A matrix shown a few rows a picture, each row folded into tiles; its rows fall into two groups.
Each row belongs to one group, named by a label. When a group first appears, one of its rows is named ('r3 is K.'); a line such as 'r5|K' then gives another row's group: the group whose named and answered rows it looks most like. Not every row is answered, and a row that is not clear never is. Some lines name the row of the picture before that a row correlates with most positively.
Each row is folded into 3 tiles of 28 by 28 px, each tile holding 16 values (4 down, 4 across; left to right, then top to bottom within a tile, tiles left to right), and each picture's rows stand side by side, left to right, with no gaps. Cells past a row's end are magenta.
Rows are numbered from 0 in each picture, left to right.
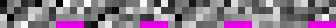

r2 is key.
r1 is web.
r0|key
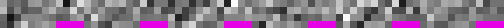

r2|key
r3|web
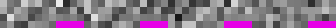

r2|key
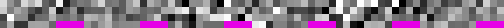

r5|key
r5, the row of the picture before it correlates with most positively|2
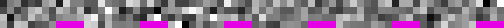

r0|key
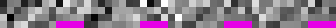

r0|key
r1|web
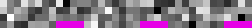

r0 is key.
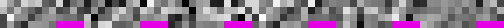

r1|key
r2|web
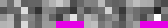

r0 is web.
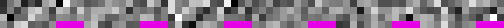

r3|key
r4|web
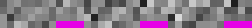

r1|key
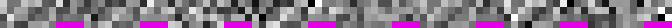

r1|key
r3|key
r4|web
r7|web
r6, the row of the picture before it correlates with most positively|2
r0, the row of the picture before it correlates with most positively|2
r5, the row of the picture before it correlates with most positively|2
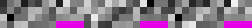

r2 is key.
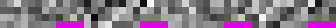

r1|key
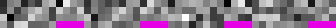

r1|key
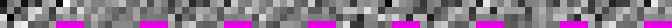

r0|key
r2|key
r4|web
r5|key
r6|web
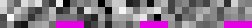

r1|web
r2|key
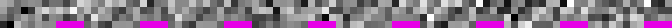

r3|web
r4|key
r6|key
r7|web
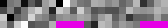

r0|key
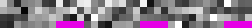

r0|web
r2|web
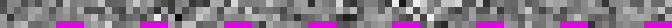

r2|key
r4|web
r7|web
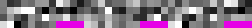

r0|web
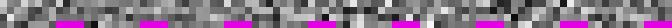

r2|web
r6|key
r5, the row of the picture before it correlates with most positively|2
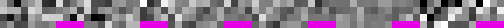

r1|web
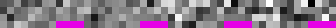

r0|key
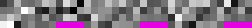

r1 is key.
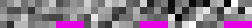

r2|key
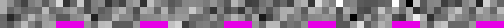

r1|key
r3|key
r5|key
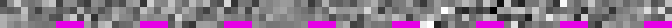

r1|key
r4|web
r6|web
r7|web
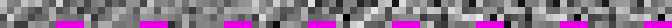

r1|key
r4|key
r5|web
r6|web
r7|web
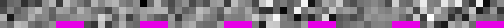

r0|key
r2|key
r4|web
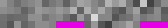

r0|web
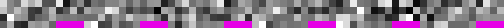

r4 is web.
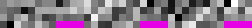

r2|key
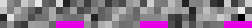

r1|key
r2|web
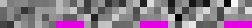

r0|web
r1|key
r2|key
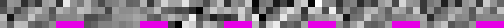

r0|key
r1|web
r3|key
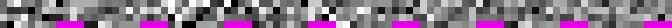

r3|web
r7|web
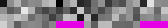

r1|key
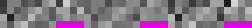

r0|key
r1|key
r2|key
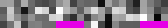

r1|web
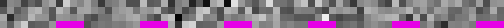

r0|key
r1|web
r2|key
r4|web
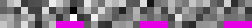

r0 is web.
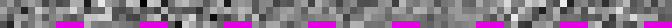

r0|web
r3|key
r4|key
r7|web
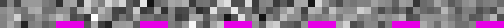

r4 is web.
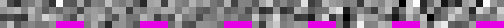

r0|web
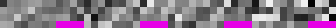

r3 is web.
